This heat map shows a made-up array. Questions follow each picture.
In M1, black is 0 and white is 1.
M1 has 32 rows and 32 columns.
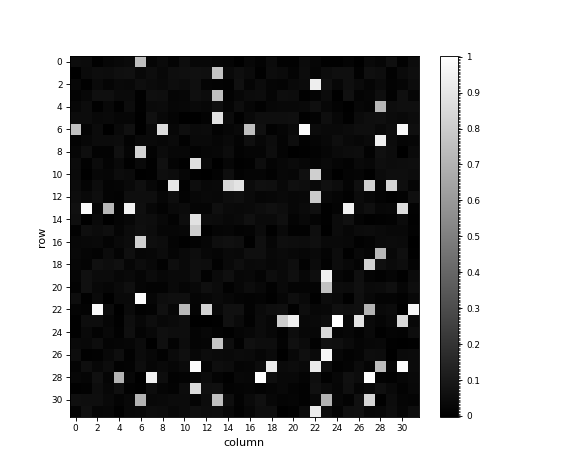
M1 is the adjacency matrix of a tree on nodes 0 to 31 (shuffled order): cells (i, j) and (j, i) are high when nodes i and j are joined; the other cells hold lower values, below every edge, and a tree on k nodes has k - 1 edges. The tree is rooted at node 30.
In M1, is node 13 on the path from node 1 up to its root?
yes
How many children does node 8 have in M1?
0
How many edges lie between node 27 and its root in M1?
1
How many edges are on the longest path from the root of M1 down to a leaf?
3
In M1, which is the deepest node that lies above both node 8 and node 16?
6
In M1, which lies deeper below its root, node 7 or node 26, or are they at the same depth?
node 7
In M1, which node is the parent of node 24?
23
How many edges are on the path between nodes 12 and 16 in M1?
5
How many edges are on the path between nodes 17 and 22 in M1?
3
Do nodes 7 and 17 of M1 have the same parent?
yes
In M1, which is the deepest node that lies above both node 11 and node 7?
27
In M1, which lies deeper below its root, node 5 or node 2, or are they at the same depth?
node 2
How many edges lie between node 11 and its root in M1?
2
